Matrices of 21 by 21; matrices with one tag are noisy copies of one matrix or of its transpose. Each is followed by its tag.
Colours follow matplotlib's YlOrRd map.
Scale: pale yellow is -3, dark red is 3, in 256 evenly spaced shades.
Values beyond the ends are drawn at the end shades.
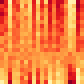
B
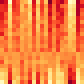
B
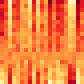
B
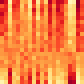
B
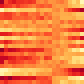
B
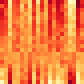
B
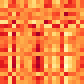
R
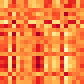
R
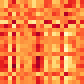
R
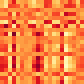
R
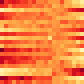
B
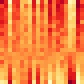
B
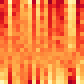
B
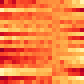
B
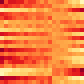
B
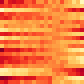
B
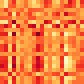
R
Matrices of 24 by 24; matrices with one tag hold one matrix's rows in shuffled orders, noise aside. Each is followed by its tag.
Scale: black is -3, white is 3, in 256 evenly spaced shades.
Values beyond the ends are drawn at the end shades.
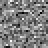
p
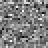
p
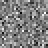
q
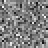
q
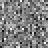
q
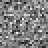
p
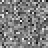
q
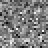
p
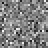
q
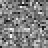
p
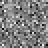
q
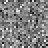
q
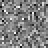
q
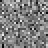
q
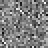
q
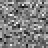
p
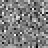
q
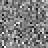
q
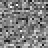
p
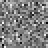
q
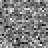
p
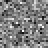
p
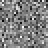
q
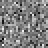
q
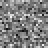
p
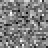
p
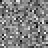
q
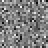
q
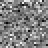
p
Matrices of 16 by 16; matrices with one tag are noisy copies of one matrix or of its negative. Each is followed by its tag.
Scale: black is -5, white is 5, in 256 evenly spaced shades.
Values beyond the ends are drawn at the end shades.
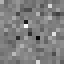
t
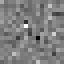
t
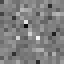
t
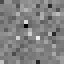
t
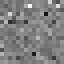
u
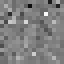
u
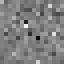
t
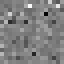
u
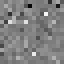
u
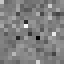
t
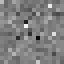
t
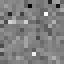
u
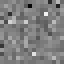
u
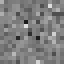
t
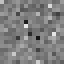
t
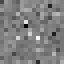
t
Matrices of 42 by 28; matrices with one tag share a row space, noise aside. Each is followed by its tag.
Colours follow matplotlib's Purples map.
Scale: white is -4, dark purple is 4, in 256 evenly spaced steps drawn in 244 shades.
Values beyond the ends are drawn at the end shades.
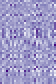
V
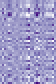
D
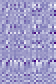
V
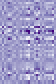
D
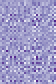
V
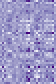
D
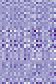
V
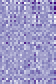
V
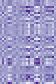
D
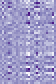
D
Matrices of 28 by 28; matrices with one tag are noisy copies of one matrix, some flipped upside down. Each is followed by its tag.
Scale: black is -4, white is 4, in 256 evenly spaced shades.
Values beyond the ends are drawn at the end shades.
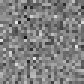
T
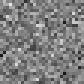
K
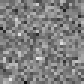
K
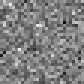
K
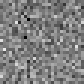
T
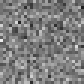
T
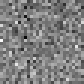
T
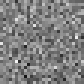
T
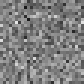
T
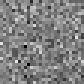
T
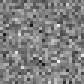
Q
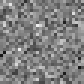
K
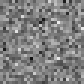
Q
